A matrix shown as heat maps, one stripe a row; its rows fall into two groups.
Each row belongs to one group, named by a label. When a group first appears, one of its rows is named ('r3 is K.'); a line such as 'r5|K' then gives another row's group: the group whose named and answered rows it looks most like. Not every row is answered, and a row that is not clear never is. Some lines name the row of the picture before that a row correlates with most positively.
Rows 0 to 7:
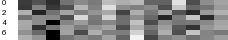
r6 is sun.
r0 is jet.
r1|jet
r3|jet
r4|sun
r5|sun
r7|sun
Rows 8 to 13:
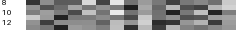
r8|jet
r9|sun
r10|jet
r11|sun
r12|jet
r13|sun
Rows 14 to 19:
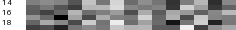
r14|jet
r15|jet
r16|sun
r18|jet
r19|jet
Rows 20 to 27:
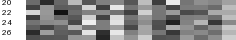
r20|sun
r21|jet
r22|sun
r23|jet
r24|jet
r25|sun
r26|jet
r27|jet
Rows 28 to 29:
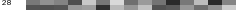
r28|jet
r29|jet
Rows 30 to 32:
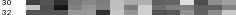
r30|jet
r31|sun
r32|jet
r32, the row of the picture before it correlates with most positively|29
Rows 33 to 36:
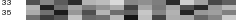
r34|sun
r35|sun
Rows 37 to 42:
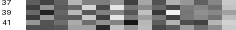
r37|sun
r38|jet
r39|sun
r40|jet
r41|sun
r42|jet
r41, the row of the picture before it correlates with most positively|34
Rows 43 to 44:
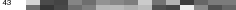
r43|sun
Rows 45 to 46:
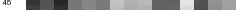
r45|jet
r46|jet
